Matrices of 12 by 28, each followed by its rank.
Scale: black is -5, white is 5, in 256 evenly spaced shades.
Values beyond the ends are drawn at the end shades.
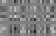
two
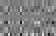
two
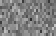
full rank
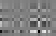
one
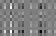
one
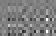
two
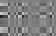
one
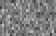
full rank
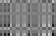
one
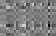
two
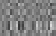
two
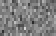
full rank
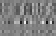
two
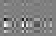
one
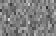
full rank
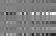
one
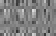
two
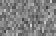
full rank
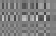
one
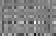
two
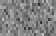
full rank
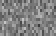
full rank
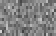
full rank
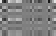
one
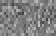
full rank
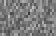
full rank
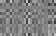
two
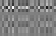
one
